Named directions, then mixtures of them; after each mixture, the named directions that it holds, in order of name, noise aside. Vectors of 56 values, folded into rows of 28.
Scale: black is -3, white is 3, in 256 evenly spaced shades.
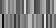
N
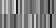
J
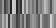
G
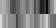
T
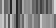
G, T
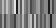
J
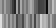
J, T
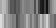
T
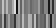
J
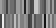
N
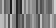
G, T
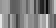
T
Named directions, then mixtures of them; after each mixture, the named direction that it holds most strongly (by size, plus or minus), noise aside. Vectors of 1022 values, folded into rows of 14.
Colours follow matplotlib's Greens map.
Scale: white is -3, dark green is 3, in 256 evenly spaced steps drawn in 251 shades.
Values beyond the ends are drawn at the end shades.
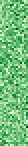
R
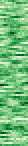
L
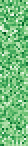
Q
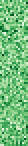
Q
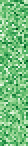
R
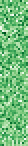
Q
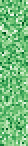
Q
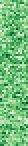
R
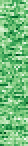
L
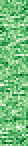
L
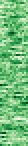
L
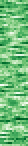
L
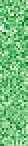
Q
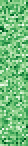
Q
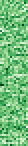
R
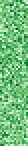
R
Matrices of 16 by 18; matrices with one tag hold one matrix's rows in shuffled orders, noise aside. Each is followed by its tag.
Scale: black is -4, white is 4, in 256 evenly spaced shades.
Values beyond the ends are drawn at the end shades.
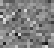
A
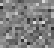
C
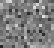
C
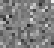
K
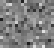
C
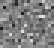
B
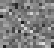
B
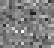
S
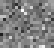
B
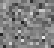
B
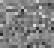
C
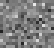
C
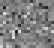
A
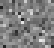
B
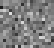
B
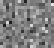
K
